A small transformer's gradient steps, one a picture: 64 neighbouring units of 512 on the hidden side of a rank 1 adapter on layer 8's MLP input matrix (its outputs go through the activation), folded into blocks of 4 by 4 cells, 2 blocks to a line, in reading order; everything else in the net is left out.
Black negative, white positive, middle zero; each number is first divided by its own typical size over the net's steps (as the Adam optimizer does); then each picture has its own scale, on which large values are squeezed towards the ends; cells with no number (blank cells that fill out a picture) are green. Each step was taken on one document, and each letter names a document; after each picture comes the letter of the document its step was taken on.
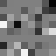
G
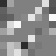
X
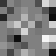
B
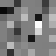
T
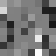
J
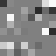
X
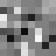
J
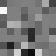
G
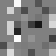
T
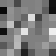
G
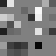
X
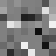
J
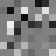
T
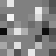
X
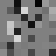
T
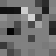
T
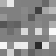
G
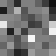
G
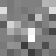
G
